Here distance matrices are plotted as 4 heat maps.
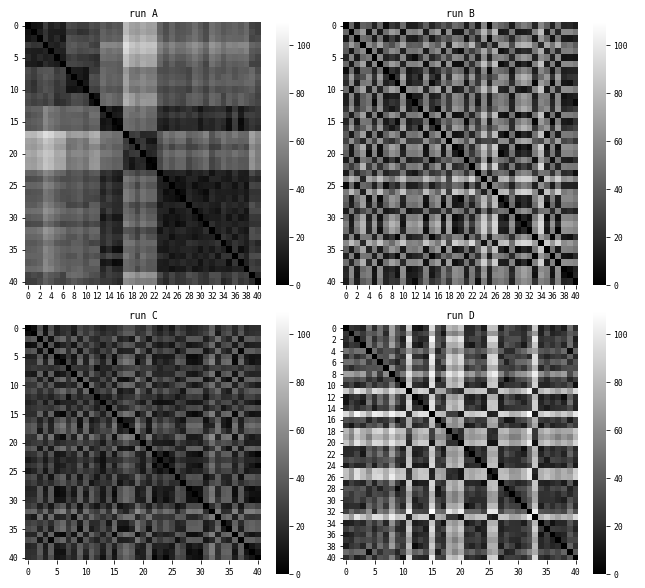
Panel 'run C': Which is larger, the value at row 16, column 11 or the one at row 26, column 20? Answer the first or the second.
the second
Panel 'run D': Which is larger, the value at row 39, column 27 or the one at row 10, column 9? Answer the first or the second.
the first
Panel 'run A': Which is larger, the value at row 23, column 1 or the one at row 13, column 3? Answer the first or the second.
the second
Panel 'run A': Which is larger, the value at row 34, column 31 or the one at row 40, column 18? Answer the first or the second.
the second
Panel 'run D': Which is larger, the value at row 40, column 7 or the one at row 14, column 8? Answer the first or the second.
the second
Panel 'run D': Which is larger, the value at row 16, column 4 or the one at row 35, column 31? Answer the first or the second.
the second
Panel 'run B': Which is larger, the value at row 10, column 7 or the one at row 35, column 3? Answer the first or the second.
the second
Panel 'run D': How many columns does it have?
41
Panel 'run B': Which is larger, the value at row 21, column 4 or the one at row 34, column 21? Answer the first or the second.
the second
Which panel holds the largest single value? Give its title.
run D
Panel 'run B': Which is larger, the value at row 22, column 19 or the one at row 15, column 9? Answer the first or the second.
the first
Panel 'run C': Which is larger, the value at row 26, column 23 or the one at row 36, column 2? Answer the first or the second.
the second
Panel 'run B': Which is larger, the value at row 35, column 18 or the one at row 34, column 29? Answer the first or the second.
the first
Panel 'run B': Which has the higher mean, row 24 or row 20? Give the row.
24
